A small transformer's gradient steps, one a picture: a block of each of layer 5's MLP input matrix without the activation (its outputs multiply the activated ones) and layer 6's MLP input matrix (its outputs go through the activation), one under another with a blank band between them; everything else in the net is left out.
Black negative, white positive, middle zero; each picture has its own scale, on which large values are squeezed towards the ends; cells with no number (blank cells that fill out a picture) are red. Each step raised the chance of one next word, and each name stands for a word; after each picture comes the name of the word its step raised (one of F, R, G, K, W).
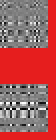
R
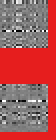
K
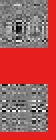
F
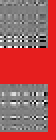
R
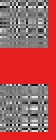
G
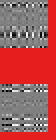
G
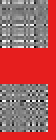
R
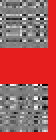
G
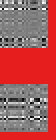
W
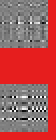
F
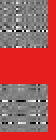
K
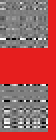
W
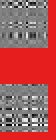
G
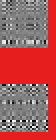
W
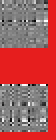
W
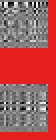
W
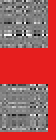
G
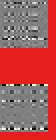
K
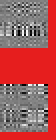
G
